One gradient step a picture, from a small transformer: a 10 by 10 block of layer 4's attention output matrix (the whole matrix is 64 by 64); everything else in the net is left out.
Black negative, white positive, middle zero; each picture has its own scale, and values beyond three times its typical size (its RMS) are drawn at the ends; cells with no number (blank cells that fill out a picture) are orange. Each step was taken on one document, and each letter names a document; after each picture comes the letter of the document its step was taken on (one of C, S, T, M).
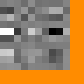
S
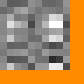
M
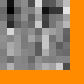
M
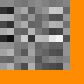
S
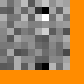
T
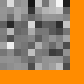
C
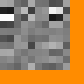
S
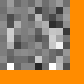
M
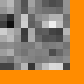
S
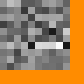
C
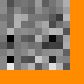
M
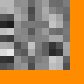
S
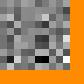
T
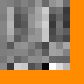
T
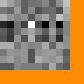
C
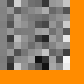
T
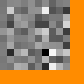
T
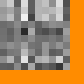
C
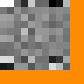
S
